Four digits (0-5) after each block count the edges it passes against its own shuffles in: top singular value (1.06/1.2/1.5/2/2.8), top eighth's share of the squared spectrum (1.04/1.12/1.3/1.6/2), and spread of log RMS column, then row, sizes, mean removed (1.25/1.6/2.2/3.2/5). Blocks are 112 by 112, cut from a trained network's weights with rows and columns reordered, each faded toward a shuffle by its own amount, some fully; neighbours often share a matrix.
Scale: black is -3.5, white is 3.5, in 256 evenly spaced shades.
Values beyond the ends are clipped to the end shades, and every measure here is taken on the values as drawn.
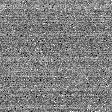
3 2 1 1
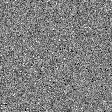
0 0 0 0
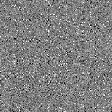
4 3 2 2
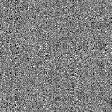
4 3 2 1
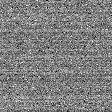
3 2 0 0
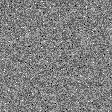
0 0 0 0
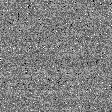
1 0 0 0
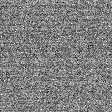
2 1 0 0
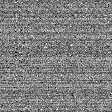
4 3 1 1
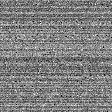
5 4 1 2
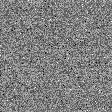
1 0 0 0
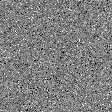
0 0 0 0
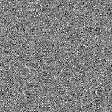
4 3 1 2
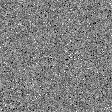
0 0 0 0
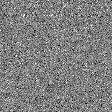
1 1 0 1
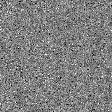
1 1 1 1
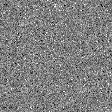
2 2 1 2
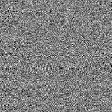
4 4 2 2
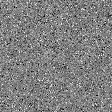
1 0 0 0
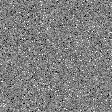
1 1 0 0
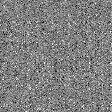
2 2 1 2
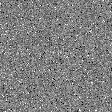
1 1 0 1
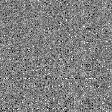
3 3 1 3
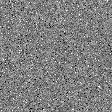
0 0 0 0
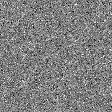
2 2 0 0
